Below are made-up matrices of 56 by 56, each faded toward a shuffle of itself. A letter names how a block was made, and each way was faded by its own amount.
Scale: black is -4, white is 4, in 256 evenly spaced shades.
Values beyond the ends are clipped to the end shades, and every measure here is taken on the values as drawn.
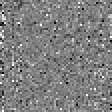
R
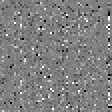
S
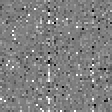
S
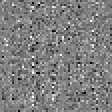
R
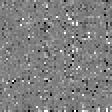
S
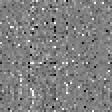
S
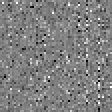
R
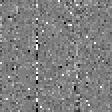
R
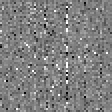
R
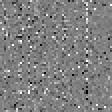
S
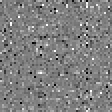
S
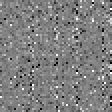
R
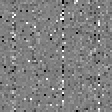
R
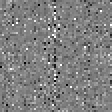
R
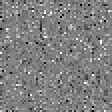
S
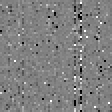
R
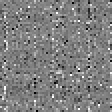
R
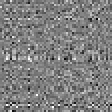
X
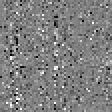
R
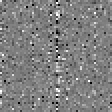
R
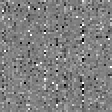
R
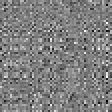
X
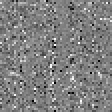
R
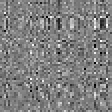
X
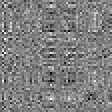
X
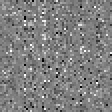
R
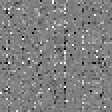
S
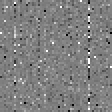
R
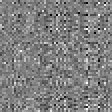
X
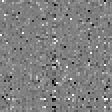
S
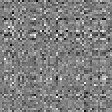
X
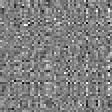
X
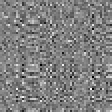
X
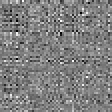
X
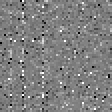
S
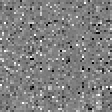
S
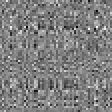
X
